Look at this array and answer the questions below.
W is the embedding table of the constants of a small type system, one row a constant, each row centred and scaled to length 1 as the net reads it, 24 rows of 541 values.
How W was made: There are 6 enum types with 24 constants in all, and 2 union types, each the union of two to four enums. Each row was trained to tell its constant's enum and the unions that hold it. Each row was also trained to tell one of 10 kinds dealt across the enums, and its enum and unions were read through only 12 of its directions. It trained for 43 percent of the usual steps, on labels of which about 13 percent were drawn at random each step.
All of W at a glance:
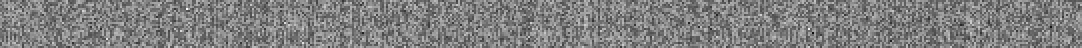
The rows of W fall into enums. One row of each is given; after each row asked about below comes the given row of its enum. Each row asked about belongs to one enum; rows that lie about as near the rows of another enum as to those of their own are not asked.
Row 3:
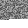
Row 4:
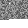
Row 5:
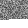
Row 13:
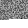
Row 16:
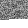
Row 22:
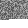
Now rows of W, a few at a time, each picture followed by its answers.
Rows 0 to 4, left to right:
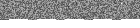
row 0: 16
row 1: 22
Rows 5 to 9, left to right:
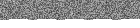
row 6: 3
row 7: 22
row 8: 13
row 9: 22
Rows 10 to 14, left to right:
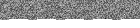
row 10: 13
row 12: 5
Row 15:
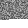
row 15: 22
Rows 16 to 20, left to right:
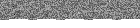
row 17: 16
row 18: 3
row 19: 3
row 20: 3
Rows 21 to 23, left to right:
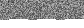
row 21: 16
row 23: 5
